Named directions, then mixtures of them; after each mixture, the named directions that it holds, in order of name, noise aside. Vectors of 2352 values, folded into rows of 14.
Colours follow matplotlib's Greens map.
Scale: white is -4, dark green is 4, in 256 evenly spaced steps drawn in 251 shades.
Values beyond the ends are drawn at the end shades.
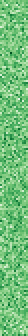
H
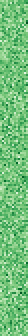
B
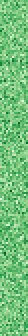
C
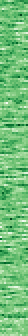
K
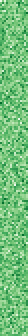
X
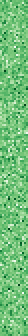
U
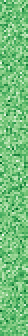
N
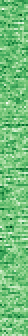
H, K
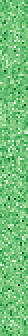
U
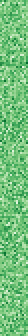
C, X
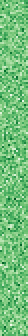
H, U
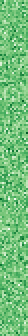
C, U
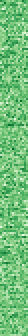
K, N, X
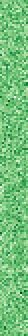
B, H, N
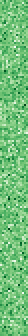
U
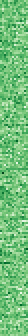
B, K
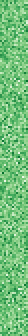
B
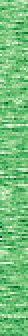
K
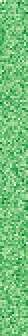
X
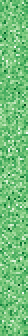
U
